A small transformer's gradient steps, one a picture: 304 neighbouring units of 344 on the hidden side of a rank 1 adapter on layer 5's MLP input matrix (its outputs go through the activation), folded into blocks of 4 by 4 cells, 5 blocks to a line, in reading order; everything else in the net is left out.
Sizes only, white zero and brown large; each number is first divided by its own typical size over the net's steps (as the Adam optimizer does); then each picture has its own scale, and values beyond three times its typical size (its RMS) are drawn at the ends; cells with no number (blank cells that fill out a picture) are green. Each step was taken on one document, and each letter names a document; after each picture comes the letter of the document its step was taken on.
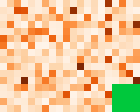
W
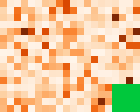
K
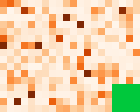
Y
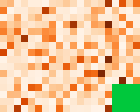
K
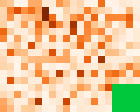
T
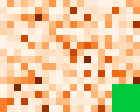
W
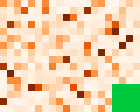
Y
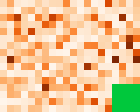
K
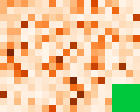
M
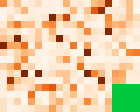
Y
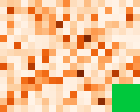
T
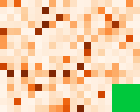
Y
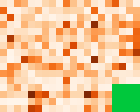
M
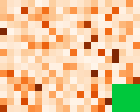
W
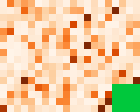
W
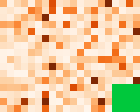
W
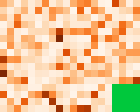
M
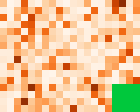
K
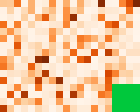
T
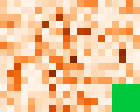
M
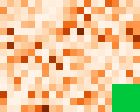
M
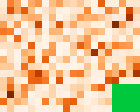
T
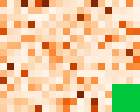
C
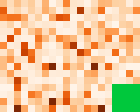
M
